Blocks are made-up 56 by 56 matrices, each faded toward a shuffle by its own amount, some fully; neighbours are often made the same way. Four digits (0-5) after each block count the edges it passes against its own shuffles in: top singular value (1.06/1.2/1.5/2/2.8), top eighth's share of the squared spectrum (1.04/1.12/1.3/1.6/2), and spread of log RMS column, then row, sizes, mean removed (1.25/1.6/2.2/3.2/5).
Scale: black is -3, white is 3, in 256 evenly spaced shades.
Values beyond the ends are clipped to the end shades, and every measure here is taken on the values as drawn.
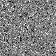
0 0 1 0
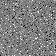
0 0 0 0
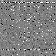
4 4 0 2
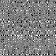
4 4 2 3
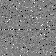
3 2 0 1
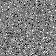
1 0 0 0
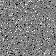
0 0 0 0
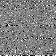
2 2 0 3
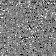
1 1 0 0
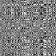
4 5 3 3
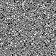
2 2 0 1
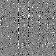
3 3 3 1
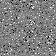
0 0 0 0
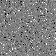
0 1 0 0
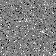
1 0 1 0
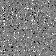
1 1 1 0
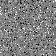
2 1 0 0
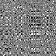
4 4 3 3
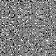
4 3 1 1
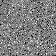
2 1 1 0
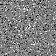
2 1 0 0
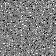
0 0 0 0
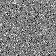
0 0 0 0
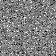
0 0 0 1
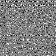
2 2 0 3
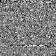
1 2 0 3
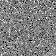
0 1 0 0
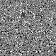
1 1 0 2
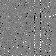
4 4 2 0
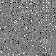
3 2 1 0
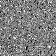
0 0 0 1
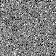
0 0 0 1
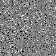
1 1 1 0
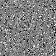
1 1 2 0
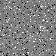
2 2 1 0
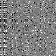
4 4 2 1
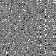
3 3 2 1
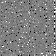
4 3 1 0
